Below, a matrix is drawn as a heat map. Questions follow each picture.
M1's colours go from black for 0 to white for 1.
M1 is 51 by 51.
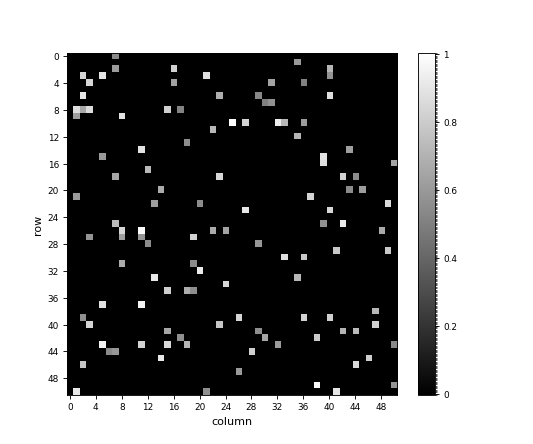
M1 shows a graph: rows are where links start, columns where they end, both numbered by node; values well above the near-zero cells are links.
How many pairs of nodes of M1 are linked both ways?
3
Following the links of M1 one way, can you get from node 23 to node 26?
yes
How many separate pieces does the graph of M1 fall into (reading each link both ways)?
1
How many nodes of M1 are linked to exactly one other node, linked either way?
3
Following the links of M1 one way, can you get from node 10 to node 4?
no
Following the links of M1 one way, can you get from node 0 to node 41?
yes
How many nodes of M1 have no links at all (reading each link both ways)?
0
